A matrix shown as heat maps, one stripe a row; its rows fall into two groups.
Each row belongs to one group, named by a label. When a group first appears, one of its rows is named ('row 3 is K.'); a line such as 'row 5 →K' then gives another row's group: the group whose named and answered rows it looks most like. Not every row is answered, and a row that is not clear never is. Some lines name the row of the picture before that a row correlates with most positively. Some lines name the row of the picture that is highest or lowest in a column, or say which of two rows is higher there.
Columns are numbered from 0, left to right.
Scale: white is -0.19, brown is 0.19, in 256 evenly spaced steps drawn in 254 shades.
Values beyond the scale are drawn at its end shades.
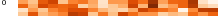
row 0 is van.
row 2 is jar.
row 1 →van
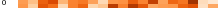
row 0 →van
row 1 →van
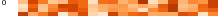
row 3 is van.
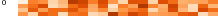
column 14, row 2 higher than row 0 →No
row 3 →van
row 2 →jar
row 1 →jar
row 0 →jar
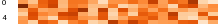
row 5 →van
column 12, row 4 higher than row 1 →Yes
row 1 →van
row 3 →jar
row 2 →jar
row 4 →jar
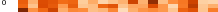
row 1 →van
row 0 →van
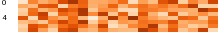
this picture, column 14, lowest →3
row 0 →jar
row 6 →jar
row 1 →van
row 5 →jar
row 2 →jar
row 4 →van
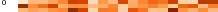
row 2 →jar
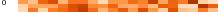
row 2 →jar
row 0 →van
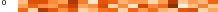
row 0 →jar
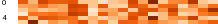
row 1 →jar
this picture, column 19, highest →2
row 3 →jar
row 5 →jar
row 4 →van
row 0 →van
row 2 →jar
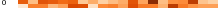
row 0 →van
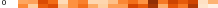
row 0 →van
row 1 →van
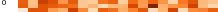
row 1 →van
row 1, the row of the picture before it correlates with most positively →1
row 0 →van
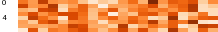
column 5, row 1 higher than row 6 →No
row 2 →van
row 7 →jar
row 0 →van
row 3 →jar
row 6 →jar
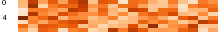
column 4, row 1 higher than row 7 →Yes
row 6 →van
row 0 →jar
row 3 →jar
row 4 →van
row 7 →van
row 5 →jar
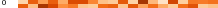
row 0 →jar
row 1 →van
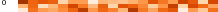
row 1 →jar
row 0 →van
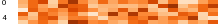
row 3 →van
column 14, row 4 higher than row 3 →Yes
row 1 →jar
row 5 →jar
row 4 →van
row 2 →jar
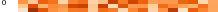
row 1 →jar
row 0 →van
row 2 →jar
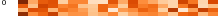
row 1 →van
